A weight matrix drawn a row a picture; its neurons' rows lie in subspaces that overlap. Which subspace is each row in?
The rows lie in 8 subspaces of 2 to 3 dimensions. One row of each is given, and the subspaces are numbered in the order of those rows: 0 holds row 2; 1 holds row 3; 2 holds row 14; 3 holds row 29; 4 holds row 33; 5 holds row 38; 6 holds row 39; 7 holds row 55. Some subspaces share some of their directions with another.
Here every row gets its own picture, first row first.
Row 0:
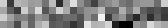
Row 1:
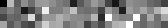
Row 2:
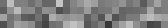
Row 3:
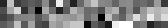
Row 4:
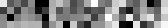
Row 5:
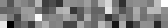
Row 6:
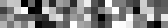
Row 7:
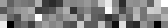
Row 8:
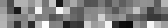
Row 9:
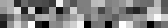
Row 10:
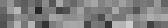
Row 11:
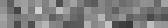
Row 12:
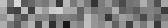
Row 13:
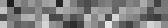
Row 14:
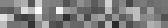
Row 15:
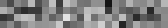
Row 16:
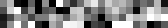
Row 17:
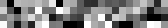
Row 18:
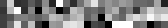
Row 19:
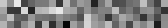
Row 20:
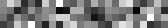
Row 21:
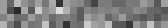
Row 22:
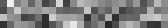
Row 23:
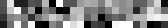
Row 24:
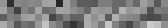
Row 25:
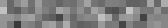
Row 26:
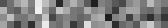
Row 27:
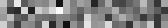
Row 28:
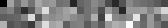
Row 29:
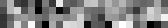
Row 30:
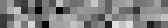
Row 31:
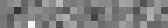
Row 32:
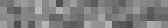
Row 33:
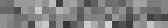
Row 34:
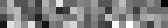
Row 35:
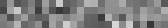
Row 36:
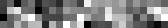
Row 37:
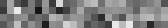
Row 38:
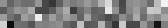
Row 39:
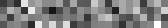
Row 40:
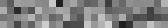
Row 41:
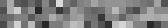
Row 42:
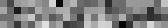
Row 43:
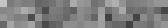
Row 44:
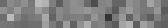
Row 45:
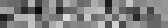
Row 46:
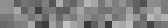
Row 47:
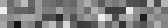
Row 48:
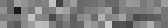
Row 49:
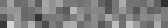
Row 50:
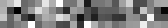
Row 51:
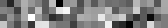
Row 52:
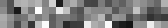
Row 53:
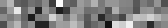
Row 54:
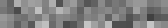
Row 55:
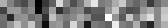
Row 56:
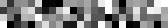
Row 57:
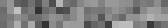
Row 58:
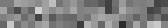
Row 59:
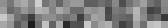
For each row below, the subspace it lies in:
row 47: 4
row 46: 4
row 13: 0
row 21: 6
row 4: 7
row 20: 3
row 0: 1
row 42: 2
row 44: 7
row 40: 2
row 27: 6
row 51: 3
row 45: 2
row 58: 5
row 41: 4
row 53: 3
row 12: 6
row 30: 2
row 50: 3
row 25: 4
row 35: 6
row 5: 5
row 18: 1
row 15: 2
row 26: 7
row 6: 6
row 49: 5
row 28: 1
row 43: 1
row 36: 3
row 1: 1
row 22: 0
